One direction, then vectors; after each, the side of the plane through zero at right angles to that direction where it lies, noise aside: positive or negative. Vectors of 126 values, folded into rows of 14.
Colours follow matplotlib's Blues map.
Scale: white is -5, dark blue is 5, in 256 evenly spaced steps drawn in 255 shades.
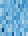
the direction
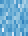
negative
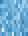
negative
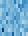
positive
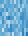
negative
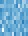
negative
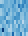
positive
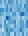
negative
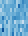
positive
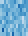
positive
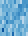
positive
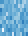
negative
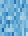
positive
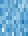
negative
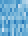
negative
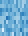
negative
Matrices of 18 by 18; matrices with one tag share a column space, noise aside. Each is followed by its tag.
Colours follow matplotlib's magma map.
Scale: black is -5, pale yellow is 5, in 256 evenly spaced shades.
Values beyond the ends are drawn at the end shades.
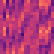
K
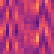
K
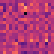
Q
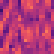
K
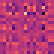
Q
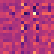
Q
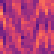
K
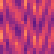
K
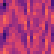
K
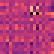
Q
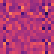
Q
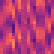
K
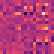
Q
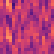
K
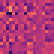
Q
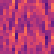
K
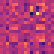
Q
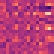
Q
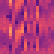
K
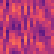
K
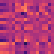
Q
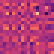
Q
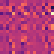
Q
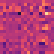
Q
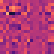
Q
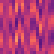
K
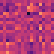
Q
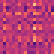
Q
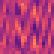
K
